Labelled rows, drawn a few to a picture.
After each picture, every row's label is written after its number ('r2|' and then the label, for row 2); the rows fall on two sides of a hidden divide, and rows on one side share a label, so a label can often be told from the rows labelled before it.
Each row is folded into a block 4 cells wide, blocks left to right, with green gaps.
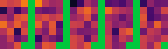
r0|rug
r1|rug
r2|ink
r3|ink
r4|ink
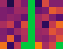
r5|ink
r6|ink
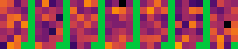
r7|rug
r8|ink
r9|rug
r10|ink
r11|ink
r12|ink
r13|ink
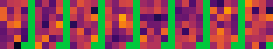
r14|rug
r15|ink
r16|rug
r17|rug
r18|ink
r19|ink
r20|ink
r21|rug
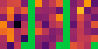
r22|ink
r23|rug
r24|ink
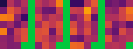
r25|ink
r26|rug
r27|ink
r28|ink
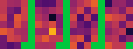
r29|rug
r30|ink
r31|ink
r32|ink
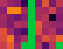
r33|ink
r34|ink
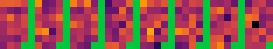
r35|rug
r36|rug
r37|rug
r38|ink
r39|rug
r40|rug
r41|ink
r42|ink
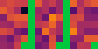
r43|rug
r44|rug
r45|rug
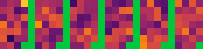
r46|rug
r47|rug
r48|ink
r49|ink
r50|ink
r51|rug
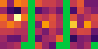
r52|rug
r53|rug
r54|rug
